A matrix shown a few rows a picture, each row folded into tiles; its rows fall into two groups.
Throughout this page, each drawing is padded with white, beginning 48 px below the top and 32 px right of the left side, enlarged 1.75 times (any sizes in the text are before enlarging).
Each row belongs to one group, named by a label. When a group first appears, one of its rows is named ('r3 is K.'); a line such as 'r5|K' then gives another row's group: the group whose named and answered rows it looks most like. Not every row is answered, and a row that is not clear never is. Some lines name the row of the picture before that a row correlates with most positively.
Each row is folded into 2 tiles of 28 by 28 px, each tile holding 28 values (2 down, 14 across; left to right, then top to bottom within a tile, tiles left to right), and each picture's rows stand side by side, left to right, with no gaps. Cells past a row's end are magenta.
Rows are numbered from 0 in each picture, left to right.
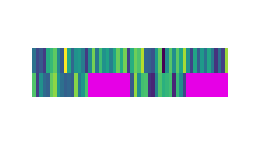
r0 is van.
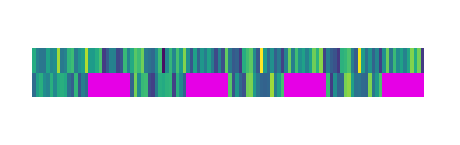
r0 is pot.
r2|van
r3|van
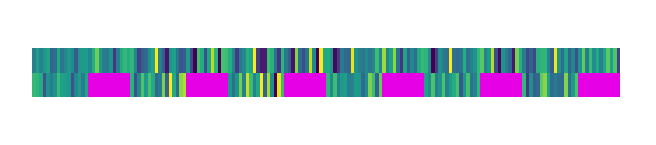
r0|pot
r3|pot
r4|pot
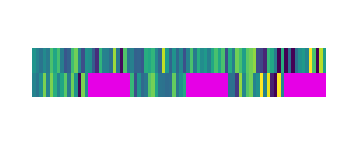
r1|van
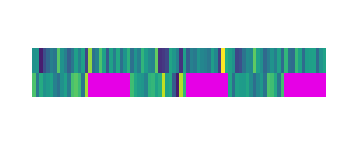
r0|pot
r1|pot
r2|pot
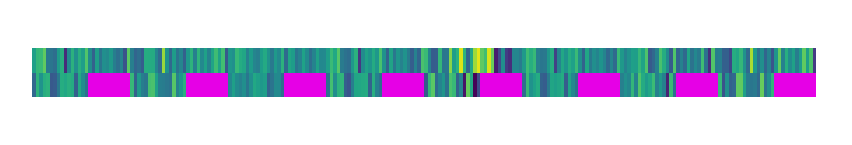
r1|van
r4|pot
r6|pot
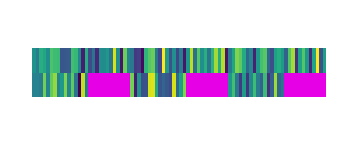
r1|van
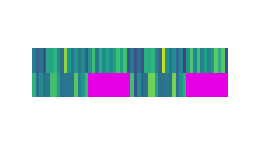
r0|van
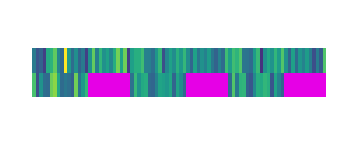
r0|van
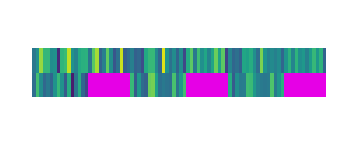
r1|van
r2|van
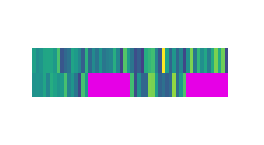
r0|pot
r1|van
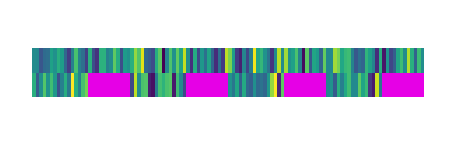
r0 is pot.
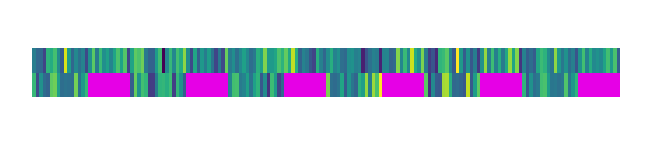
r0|van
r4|van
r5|van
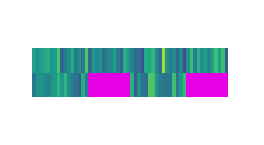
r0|pot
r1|van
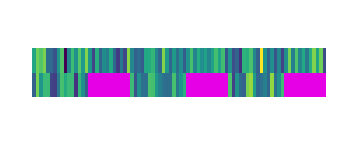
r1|van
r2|van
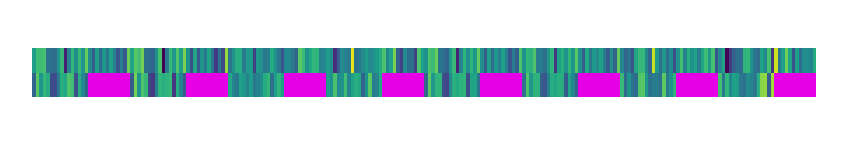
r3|pot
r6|van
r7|pot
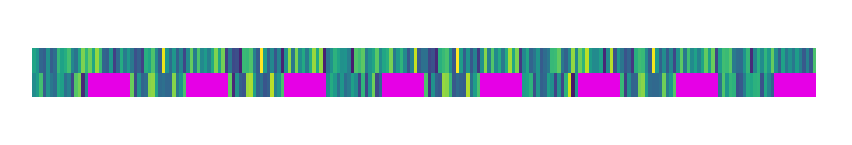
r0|pot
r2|van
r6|van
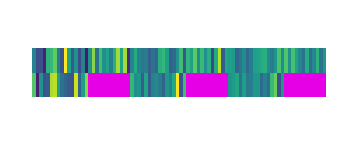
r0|van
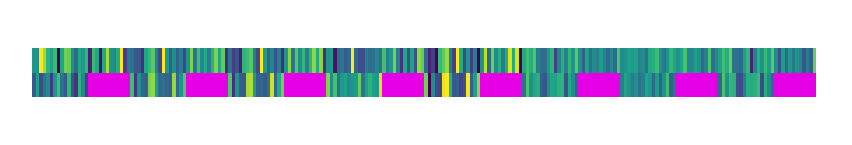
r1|van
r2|van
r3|pot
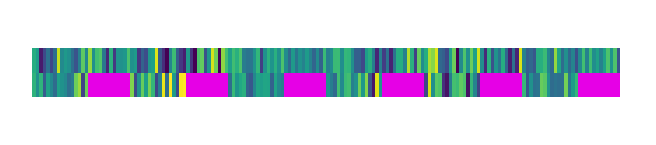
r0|pot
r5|van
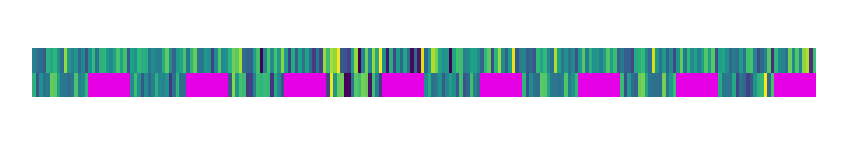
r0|van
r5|van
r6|van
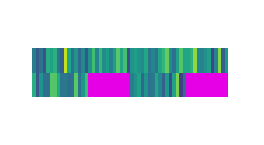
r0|van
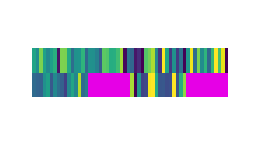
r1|van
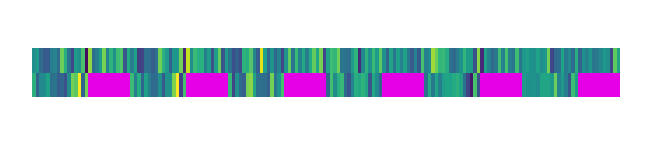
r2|van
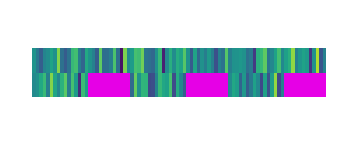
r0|pot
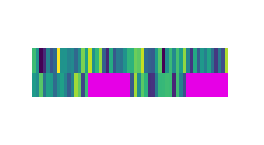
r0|pot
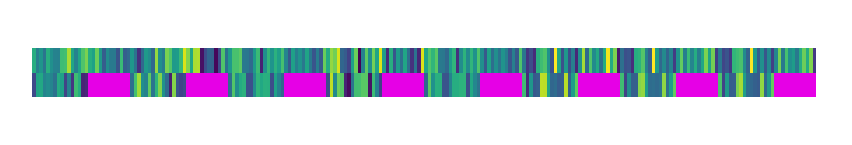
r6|van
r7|van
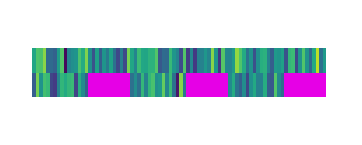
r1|pot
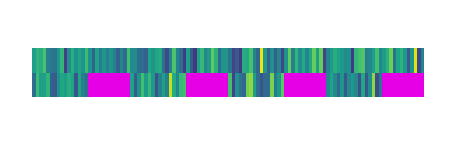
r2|van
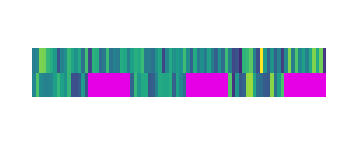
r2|van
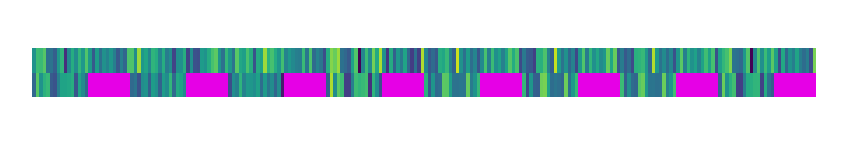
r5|van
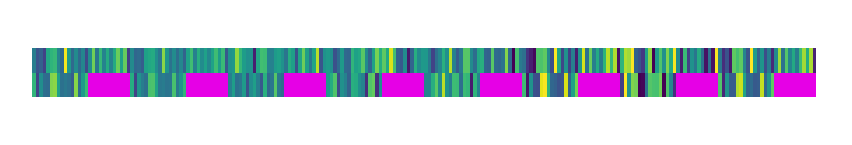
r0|van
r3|pot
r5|van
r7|van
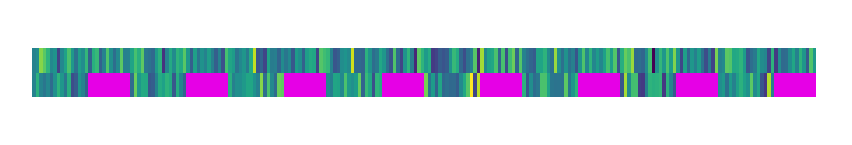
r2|pot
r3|pot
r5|van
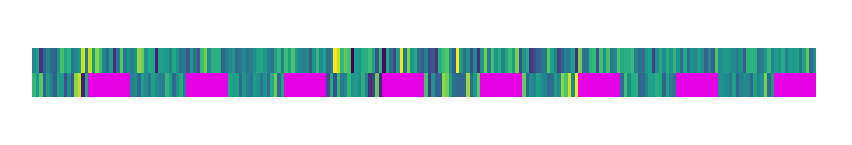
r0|pot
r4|van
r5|pot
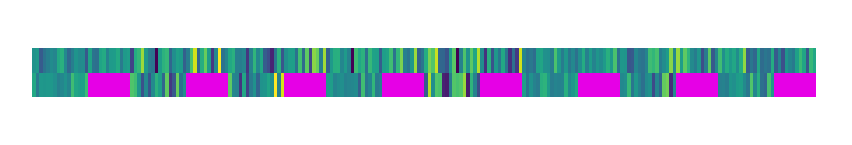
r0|pot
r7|pot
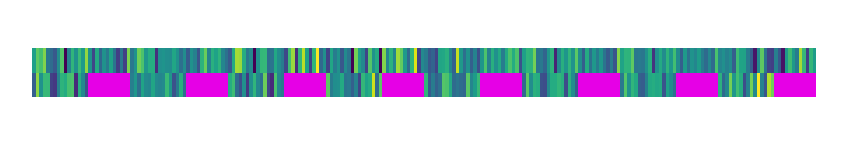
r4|van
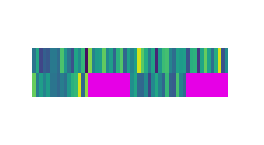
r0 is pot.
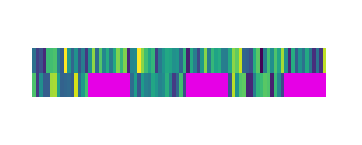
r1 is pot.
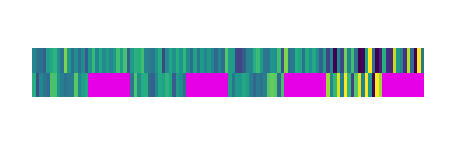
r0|van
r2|pot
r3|pot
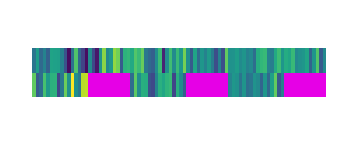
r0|pot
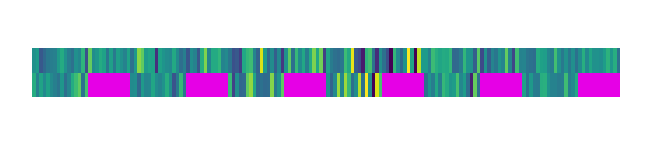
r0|pot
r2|van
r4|pot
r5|van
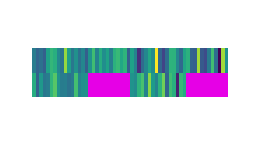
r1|pot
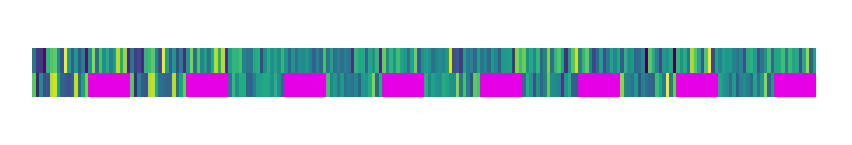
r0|van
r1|van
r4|pot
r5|pot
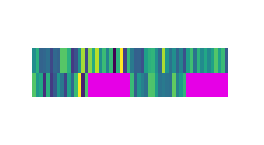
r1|van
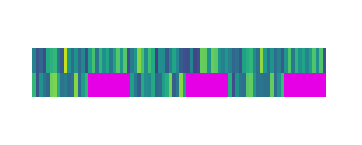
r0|van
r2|van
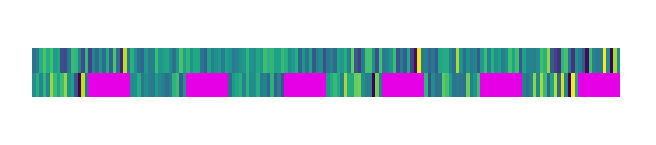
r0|pot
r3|pot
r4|van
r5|pot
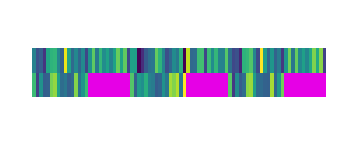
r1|pot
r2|van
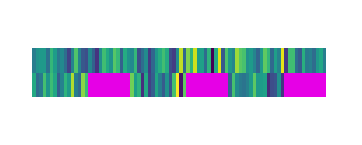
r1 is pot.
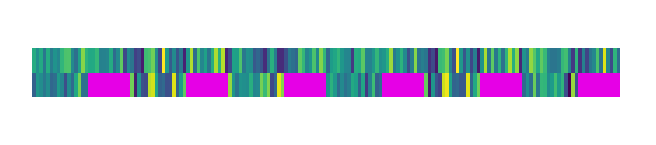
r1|van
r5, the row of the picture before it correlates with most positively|0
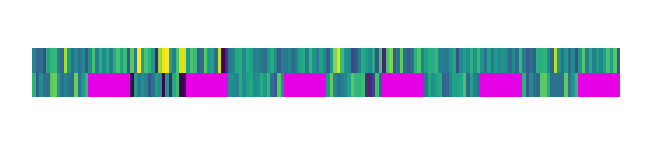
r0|van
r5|van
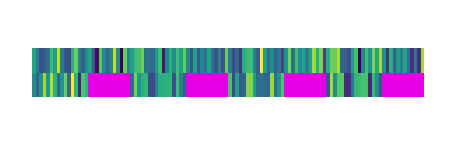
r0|pot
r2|van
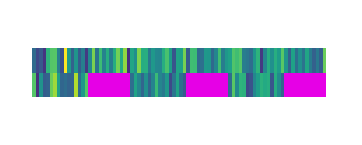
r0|van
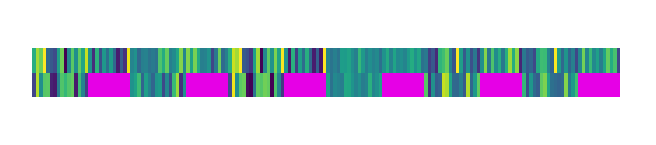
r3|van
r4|van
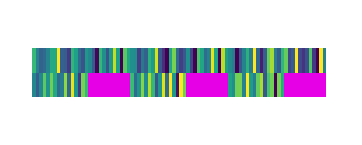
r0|pot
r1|pot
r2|pot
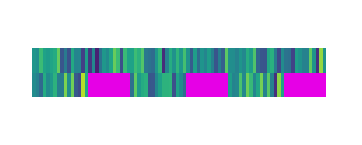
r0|pot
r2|pot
